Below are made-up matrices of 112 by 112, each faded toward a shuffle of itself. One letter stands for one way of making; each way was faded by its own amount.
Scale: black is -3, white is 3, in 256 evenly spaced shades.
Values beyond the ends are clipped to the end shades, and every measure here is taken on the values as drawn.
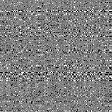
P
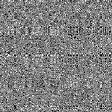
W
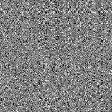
W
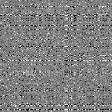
P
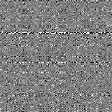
P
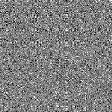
W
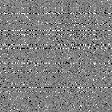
P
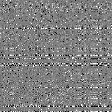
P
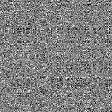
W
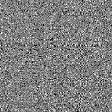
W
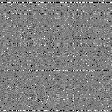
P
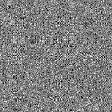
W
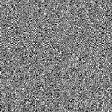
W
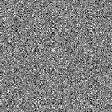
W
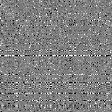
P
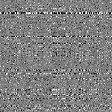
P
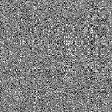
W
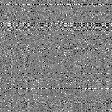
P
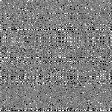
P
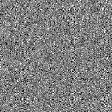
W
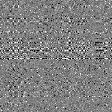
P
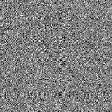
W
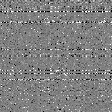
P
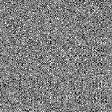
W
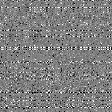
P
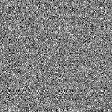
W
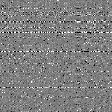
P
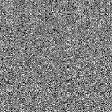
W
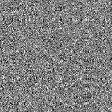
W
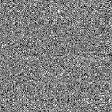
W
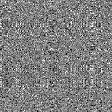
W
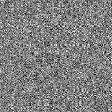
W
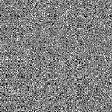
W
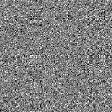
W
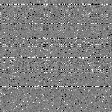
P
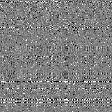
P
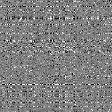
P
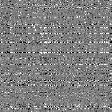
P
